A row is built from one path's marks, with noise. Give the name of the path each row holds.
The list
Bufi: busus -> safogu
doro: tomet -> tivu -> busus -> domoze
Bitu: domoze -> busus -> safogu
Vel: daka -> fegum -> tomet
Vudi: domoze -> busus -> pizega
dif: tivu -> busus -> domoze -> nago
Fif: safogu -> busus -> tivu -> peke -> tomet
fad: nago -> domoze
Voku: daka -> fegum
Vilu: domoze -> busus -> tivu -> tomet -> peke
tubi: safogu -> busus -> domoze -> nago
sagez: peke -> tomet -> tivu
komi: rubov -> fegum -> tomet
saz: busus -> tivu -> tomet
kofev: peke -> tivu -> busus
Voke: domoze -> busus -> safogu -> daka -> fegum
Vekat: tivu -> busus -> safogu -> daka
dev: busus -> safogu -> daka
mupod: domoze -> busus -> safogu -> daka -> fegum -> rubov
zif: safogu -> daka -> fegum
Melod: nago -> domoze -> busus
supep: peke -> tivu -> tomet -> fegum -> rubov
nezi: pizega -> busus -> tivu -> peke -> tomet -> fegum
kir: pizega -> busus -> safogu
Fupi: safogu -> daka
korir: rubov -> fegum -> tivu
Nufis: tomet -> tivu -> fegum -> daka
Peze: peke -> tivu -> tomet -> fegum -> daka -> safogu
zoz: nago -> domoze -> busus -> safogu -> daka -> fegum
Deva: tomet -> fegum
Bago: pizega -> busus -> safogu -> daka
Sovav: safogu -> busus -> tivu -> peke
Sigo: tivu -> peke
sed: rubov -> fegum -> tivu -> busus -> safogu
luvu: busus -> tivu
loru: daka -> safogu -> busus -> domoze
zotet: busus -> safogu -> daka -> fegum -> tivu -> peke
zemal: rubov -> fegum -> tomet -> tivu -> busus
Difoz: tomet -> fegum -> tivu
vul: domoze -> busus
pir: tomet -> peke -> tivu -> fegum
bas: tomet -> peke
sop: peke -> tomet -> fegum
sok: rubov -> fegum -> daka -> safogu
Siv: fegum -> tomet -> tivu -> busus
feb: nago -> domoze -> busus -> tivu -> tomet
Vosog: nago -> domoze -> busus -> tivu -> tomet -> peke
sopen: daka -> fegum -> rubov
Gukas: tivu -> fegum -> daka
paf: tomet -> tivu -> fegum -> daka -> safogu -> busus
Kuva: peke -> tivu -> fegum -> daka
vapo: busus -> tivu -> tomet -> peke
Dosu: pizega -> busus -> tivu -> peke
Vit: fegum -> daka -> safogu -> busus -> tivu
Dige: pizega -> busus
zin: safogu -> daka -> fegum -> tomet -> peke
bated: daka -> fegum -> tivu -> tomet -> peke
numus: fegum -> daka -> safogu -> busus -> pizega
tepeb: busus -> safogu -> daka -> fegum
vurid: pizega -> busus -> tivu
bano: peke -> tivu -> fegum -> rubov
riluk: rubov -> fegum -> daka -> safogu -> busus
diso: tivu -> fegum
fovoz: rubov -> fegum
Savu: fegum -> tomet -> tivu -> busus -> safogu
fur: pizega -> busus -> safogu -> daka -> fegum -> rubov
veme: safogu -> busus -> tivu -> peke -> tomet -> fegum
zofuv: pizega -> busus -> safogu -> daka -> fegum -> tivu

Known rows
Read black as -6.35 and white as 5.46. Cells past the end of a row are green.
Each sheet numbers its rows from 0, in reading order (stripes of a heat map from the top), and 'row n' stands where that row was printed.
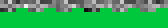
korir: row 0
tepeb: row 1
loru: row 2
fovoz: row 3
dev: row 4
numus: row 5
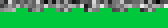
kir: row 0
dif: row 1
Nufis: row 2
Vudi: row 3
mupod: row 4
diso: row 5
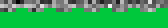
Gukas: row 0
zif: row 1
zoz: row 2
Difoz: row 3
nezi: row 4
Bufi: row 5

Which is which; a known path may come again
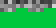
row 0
Siv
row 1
Deva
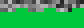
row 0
Vit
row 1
numus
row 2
bas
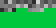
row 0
bano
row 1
kir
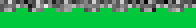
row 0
doro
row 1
Vudi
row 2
Bago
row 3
zemal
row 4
feb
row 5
Sigo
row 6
Fif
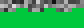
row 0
zif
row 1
Vilu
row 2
tepeb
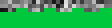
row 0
fovoz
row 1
vapo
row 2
Dige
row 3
zoz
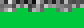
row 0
saz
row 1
Dosu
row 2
veme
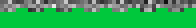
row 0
dev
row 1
korir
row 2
mupod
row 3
paf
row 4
Savu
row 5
kofev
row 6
sop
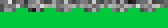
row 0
Bitu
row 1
sopen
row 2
fur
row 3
sed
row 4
Nufis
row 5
Voke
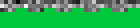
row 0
diso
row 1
supep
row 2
Vel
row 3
loru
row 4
bated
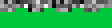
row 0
Difoz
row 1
vul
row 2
sagez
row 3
riluk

